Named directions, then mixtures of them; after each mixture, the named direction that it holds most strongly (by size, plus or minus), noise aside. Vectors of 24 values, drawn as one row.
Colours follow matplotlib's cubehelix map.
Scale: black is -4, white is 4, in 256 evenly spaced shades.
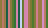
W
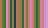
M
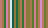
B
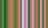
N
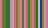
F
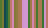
N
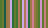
N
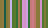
N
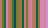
M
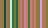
B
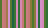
F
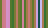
F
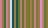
B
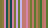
B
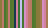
W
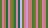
W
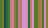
N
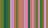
F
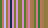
B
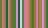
W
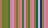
F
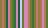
W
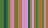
N
